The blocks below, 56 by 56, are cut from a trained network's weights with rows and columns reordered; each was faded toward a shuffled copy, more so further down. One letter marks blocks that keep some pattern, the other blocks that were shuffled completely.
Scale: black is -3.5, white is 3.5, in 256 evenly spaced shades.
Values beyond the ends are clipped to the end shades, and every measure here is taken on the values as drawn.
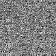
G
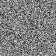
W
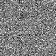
G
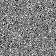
W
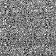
G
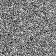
W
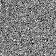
W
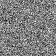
W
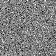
W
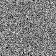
W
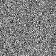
G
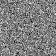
W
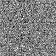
G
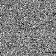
G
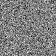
W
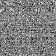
G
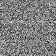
G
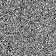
W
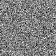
G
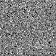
G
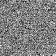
G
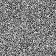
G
